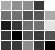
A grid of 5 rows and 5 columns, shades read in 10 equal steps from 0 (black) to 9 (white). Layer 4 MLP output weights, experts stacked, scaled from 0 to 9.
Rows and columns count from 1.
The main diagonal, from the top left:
6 4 4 2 0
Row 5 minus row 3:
1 0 1 -2 -8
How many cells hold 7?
0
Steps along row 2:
same down same up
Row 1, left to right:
6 5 5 2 9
